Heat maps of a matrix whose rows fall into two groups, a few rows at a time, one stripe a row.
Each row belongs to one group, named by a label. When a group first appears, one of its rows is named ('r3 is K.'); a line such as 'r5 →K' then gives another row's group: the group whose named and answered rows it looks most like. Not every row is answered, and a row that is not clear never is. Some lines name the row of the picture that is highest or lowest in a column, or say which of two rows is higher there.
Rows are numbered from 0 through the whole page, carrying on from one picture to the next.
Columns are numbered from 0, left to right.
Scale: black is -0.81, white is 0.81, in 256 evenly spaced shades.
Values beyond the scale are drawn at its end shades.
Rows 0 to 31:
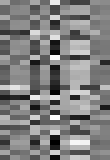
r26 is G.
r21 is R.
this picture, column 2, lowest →19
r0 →G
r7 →G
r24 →R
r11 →G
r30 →G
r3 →G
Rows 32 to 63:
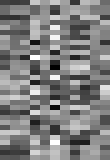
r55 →R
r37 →G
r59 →G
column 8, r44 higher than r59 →Yes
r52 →G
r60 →G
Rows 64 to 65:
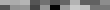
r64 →R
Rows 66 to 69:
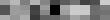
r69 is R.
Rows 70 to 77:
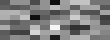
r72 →R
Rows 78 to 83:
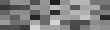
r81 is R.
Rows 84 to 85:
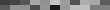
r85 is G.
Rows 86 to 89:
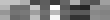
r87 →G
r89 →G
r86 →R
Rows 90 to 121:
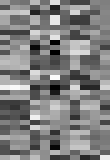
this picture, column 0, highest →107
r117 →R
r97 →G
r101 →R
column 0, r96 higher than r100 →No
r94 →G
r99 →R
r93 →G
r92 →R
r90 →G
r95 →R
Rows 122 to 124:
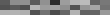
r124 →R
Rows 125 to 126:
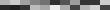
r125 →R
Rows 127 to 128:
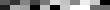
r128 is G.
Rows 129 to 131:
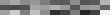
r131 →R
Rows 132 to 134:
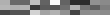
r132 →G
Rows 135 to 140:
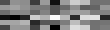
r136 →R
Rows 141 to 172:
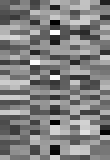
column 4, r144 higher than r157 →Yes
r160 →R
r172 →G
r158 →R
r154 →R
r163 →R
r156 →G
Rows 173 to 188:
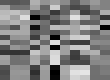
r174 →G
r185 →G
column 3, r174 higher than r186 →Yes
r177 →R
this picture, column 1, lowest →183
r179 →R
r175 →R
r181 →G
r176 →R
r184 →G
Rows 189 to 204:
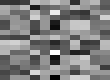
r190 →R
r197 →R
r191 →G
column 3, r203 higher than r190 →Yes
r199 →G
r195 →R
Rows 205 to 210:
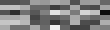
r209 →R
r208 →R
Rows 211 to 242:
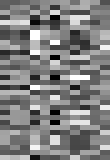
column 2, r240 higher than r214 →No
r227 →R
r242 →R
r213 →G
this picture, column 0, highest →215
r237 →R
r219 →G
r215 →R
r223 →G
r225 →R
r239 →G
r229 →R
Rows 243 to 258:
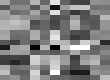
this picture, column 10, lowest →251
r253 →R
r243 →G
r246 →R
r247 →R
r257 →G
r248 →R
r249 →G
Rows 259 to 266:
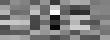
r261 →G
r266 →R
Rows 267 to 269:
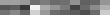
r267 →R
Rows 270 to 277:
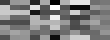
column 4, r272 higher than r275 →No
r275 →G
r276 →R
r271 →G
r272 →R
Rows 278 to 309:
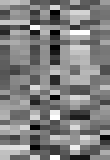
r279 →G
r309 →G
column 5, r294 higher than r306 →No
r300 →G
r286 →R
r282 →R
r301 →G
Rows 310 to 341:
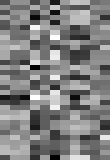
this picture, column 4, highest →329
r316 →G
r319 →R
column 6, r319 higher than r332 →No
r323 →R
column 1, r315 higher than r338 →No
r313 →R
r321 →G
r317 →G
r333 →R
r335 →R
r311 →G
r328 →G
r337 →R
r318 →R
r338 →R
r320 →G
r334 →R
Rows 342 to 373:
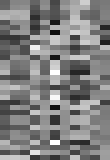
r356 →G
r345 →R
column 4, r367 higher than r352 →No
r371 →R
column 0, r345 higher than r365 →Yes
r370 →G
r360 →G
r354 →G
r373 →R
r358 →G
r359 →R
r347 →R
